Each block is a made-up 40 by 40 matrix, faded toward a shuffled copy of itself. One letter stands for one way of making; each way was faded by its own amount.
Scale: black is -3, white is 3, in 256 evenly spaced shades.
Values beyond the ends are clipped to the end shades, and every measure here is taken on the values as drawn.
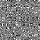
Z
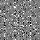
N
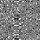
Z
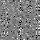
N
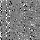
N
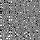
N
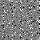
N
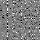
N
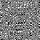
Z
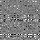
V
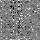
N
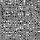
N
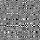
V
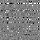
V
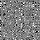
N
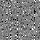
N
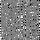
N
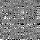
V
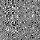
N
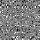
Z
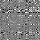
V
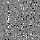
N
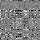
V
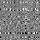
V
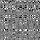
V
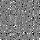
N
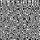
Z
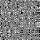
Z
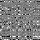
V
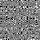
Z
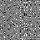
N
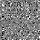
Z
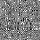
Z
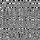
V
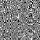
Z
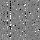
N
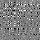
V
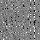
N
